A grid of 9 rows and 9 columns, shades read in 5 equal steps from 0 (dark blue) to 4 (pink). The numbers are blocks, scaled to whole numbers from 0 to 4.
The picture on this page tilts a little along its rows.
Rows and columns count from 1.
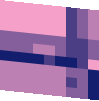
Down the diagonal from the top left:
4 4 4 2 3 0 2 2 0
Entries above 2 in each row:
7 7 7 0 2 1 6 6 6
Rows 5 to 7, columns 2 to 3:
2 2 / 0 0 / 3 3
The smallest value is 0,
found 9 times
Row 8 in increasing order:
0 1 2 3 3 3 3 3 3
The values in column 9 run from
0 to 4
